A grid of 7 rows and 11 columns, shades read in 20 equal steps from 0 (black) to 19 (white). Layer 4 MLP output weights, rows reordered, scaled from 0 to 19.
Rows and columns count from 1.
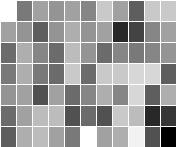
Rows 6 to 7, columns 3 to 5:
14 14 6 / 14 12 9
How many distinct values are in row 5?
8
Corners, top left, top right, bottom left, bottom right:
19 15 7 0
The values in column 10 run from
3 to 16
